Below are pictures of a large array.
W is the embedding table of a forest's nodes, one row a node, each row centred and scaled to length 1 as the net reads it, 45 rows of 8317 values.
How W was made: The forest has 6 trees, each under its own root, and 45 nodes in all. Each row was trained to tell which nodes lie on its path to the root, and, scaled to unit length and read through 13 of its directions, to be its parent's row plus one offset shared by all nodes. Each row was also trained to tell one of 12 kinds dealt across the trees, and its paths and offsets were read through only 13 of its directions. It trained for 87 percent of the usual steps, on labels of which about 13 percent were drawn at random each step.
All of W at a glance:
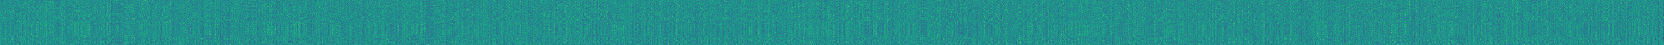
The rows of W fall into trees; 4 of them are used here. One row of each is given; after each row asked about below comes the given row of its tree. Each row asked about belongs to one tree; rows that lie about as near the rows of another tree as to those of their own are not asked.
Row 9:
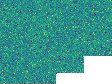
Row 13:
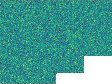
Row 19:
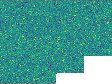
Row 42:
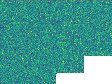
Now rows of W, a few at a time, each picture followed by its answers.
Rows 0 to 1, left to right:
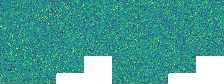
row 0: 13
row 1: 42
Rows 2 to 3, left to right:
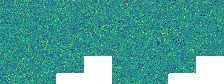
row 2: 13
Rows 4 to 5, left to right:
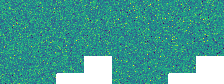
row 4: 42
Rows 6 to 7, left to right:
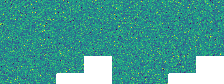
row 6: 9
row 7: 42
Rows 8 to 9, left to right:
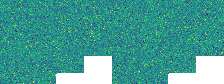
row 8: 19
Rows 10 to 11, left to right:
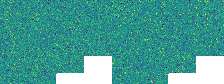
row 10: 42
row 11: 42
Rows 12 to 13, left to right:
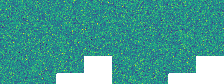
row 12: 42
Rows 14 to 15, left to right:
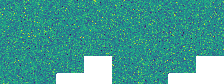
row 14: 9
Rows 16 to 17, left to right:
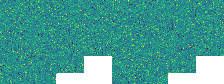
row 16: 9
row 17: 19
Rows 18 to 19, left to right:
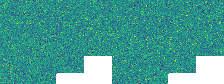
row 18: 42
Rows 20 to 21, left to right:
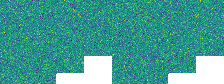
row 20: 13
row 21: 9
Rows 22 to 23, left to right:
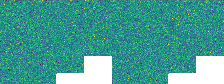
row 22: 9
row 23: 42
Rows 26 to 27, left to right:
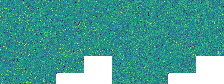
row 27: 9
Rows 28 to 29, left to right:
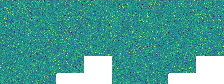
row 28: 9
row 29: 9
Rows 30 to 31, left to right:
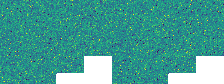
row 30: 9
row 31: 9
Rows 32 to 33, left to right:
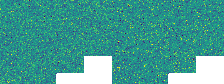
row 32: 9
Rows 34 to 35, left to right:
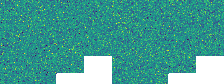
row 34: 9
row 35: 42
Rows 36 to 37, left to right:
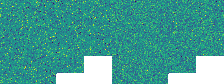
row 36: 9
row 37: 42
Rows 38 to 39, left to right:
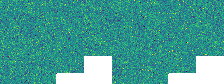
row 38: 19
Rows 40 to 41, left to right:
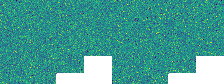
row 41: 42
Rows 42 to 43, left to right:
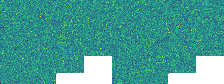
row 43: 42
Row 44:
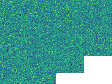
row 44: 13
